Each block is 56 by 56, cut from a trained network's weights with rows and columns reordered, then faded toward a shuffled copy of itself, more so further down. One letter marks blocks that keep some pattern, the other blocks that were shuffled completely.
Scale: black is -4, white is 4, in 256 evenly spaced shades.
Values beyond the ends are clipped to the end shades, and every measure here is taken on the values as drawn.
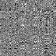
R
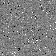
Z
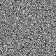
Z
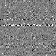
R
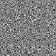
R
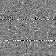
R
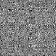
R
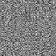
R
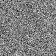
Z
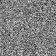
Z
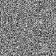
R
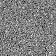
Z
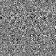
R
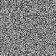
R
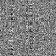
R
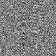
R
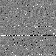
R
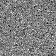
Z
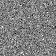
Z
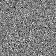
Z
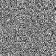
R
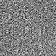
R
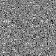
R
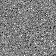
Z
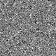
Z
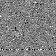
R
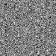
R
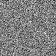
Z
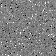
Z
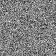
Z
